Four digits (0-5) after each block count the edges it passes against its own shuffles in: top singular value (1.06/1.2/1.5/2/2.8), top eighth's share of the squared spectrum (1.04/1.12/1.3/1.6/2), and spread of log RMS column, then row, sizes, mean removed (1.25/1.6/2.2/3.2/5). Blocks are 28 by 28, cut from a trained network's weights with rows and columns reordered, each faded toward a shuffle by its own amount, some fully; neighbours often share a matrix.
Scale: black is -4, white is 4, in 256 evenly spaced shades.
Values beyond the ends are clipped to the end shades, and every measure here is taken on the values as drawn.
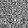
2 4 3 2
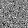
0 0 0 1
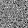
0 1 0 0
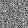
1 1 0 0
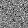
1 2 0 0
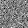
1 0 0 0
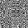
3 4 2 1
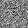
1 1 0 0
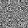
3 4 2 1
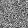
0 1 0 0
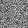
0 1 0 0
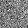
0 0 0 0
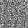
2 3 1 1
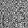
3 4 2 1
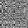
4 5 3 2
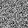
2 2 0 0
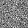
1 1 0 0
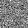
2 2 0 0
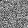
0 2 0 0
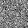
1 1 0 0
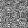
2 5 2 0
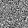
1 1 0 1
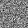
1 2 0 0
